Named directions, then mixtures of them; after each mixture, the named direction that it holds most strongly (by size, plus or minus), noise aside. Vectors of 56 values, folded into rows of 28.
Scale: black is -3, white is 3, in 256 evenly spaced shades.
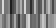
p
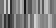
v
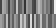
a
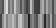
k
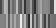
a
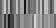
v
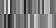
v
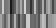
p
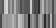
k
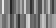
p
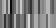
v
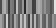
a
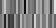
a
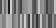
a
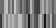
k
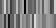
v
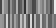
a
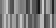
k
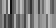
v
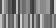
a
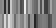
v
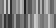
v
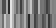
v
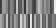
a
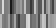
p
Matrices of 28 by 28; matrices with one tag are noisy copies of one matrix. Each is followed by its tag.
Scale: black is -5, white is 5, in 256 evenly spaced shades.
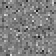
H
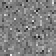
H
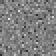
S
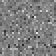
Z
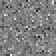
H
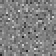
S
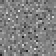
S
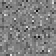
H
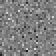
S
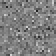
H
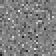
S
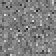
H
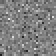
S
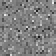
H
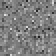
H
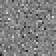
S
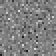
S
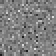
S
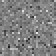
Z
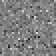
Z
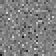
S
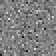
S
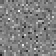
S
